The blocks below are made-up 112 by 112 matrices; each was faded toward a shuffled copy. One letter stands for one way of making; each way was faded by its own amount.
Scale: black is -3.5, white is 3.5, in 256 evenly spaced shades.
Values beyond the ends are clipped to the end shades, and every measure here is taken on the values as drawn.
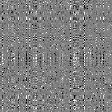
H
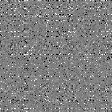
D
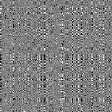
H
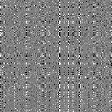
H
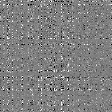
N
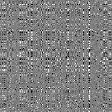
H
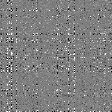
N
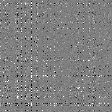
N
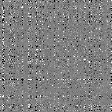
N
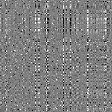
H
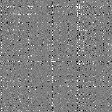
N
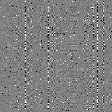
H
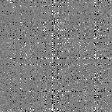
N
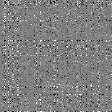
N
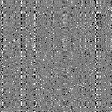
H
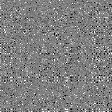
D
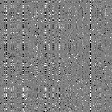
H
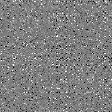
D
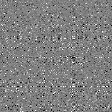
D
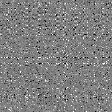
D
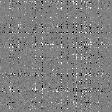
N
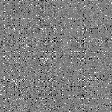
D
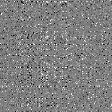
D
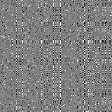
H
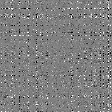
N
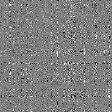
N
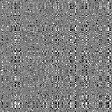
H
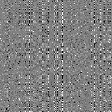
H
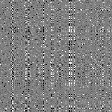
H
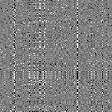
H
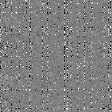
N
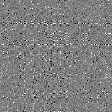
D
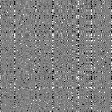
H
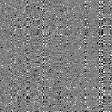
H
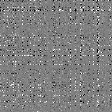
N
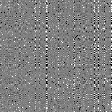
H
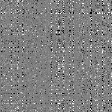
N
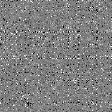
D
